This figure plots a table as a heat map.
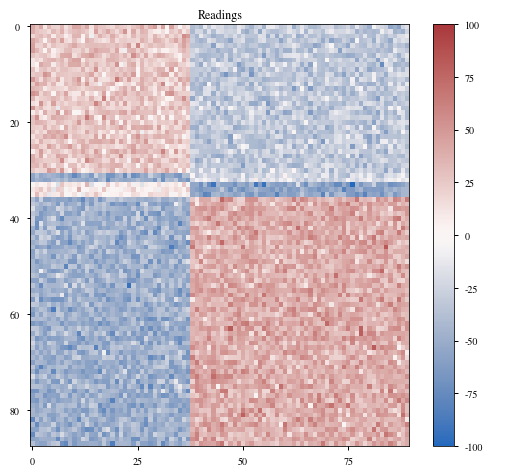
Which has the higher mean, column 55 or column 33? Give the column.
55
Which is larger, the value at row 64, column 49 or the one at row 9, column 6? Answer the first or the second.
the first
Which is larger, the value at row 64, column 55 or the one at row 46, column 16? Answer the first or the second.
the first
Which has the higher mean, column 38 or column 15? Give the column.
38
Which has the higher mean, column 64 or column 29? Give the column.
64
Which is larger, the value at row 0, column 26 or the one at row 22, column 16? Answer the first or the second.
the first
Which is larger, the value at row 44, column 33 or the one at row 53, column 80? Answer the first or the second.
the second
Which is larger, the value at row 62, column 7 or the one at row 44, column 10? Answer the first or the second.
the second
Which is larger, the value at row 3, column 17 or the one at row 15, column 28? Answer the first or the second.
the second
